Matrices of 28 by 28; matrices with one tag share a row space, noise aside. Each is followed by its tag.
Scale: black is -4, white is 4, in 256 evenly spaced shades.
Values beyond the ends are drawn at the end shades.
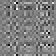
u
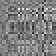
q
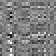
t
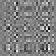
u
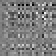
q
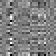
t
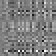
q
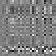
q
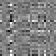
t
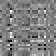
t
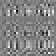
u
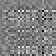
q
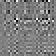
u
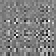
u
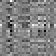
t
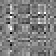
t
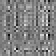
u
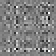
u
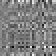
q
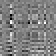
t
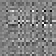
q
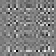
u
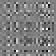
u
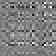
q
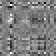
t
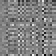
q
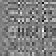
q
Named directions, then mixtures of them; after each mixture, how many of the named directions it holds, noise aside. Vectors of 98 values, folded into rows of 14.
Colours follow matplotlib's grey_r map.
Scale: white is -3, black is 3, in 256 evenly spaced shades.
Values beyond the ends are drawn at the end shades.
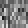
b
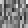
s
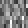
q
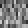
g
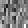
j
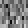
three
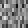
two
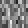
two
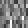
one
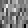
one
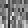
two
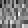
two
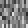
three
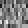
one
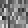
one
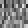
two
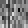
two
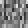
one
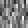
three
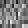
two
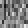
three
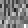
three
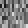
three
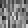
three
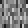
two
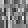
three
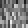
three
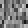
three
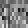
one
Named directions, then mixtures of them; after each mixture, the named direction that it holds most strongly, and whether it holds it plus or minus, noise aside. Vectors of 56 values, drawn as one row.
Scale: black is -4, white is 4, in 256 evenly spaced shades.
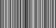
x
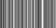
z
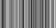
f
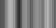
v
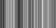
v, plus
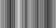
v, minus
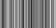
f, plus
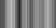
v, plus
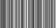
z, plus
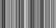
f, plus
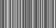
x, plus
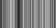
v, plus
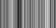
v, plus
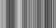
v, minus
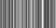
z, plus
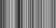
v, plus
